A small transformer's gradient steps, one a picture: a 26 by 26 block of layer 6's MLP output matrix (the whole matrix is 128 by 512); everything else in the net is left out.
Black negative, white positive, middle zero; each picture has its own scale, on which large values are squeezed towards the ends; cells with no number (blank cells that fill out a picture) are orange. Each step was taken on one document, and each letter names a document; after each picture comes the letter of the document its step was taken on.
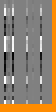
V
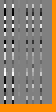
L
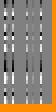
V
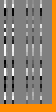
L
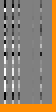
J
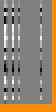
J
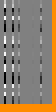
J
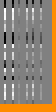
L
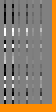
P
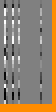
J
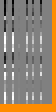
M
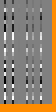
M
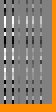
L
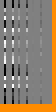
P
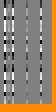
V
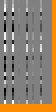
M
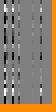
J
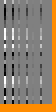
P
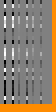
L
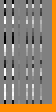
L
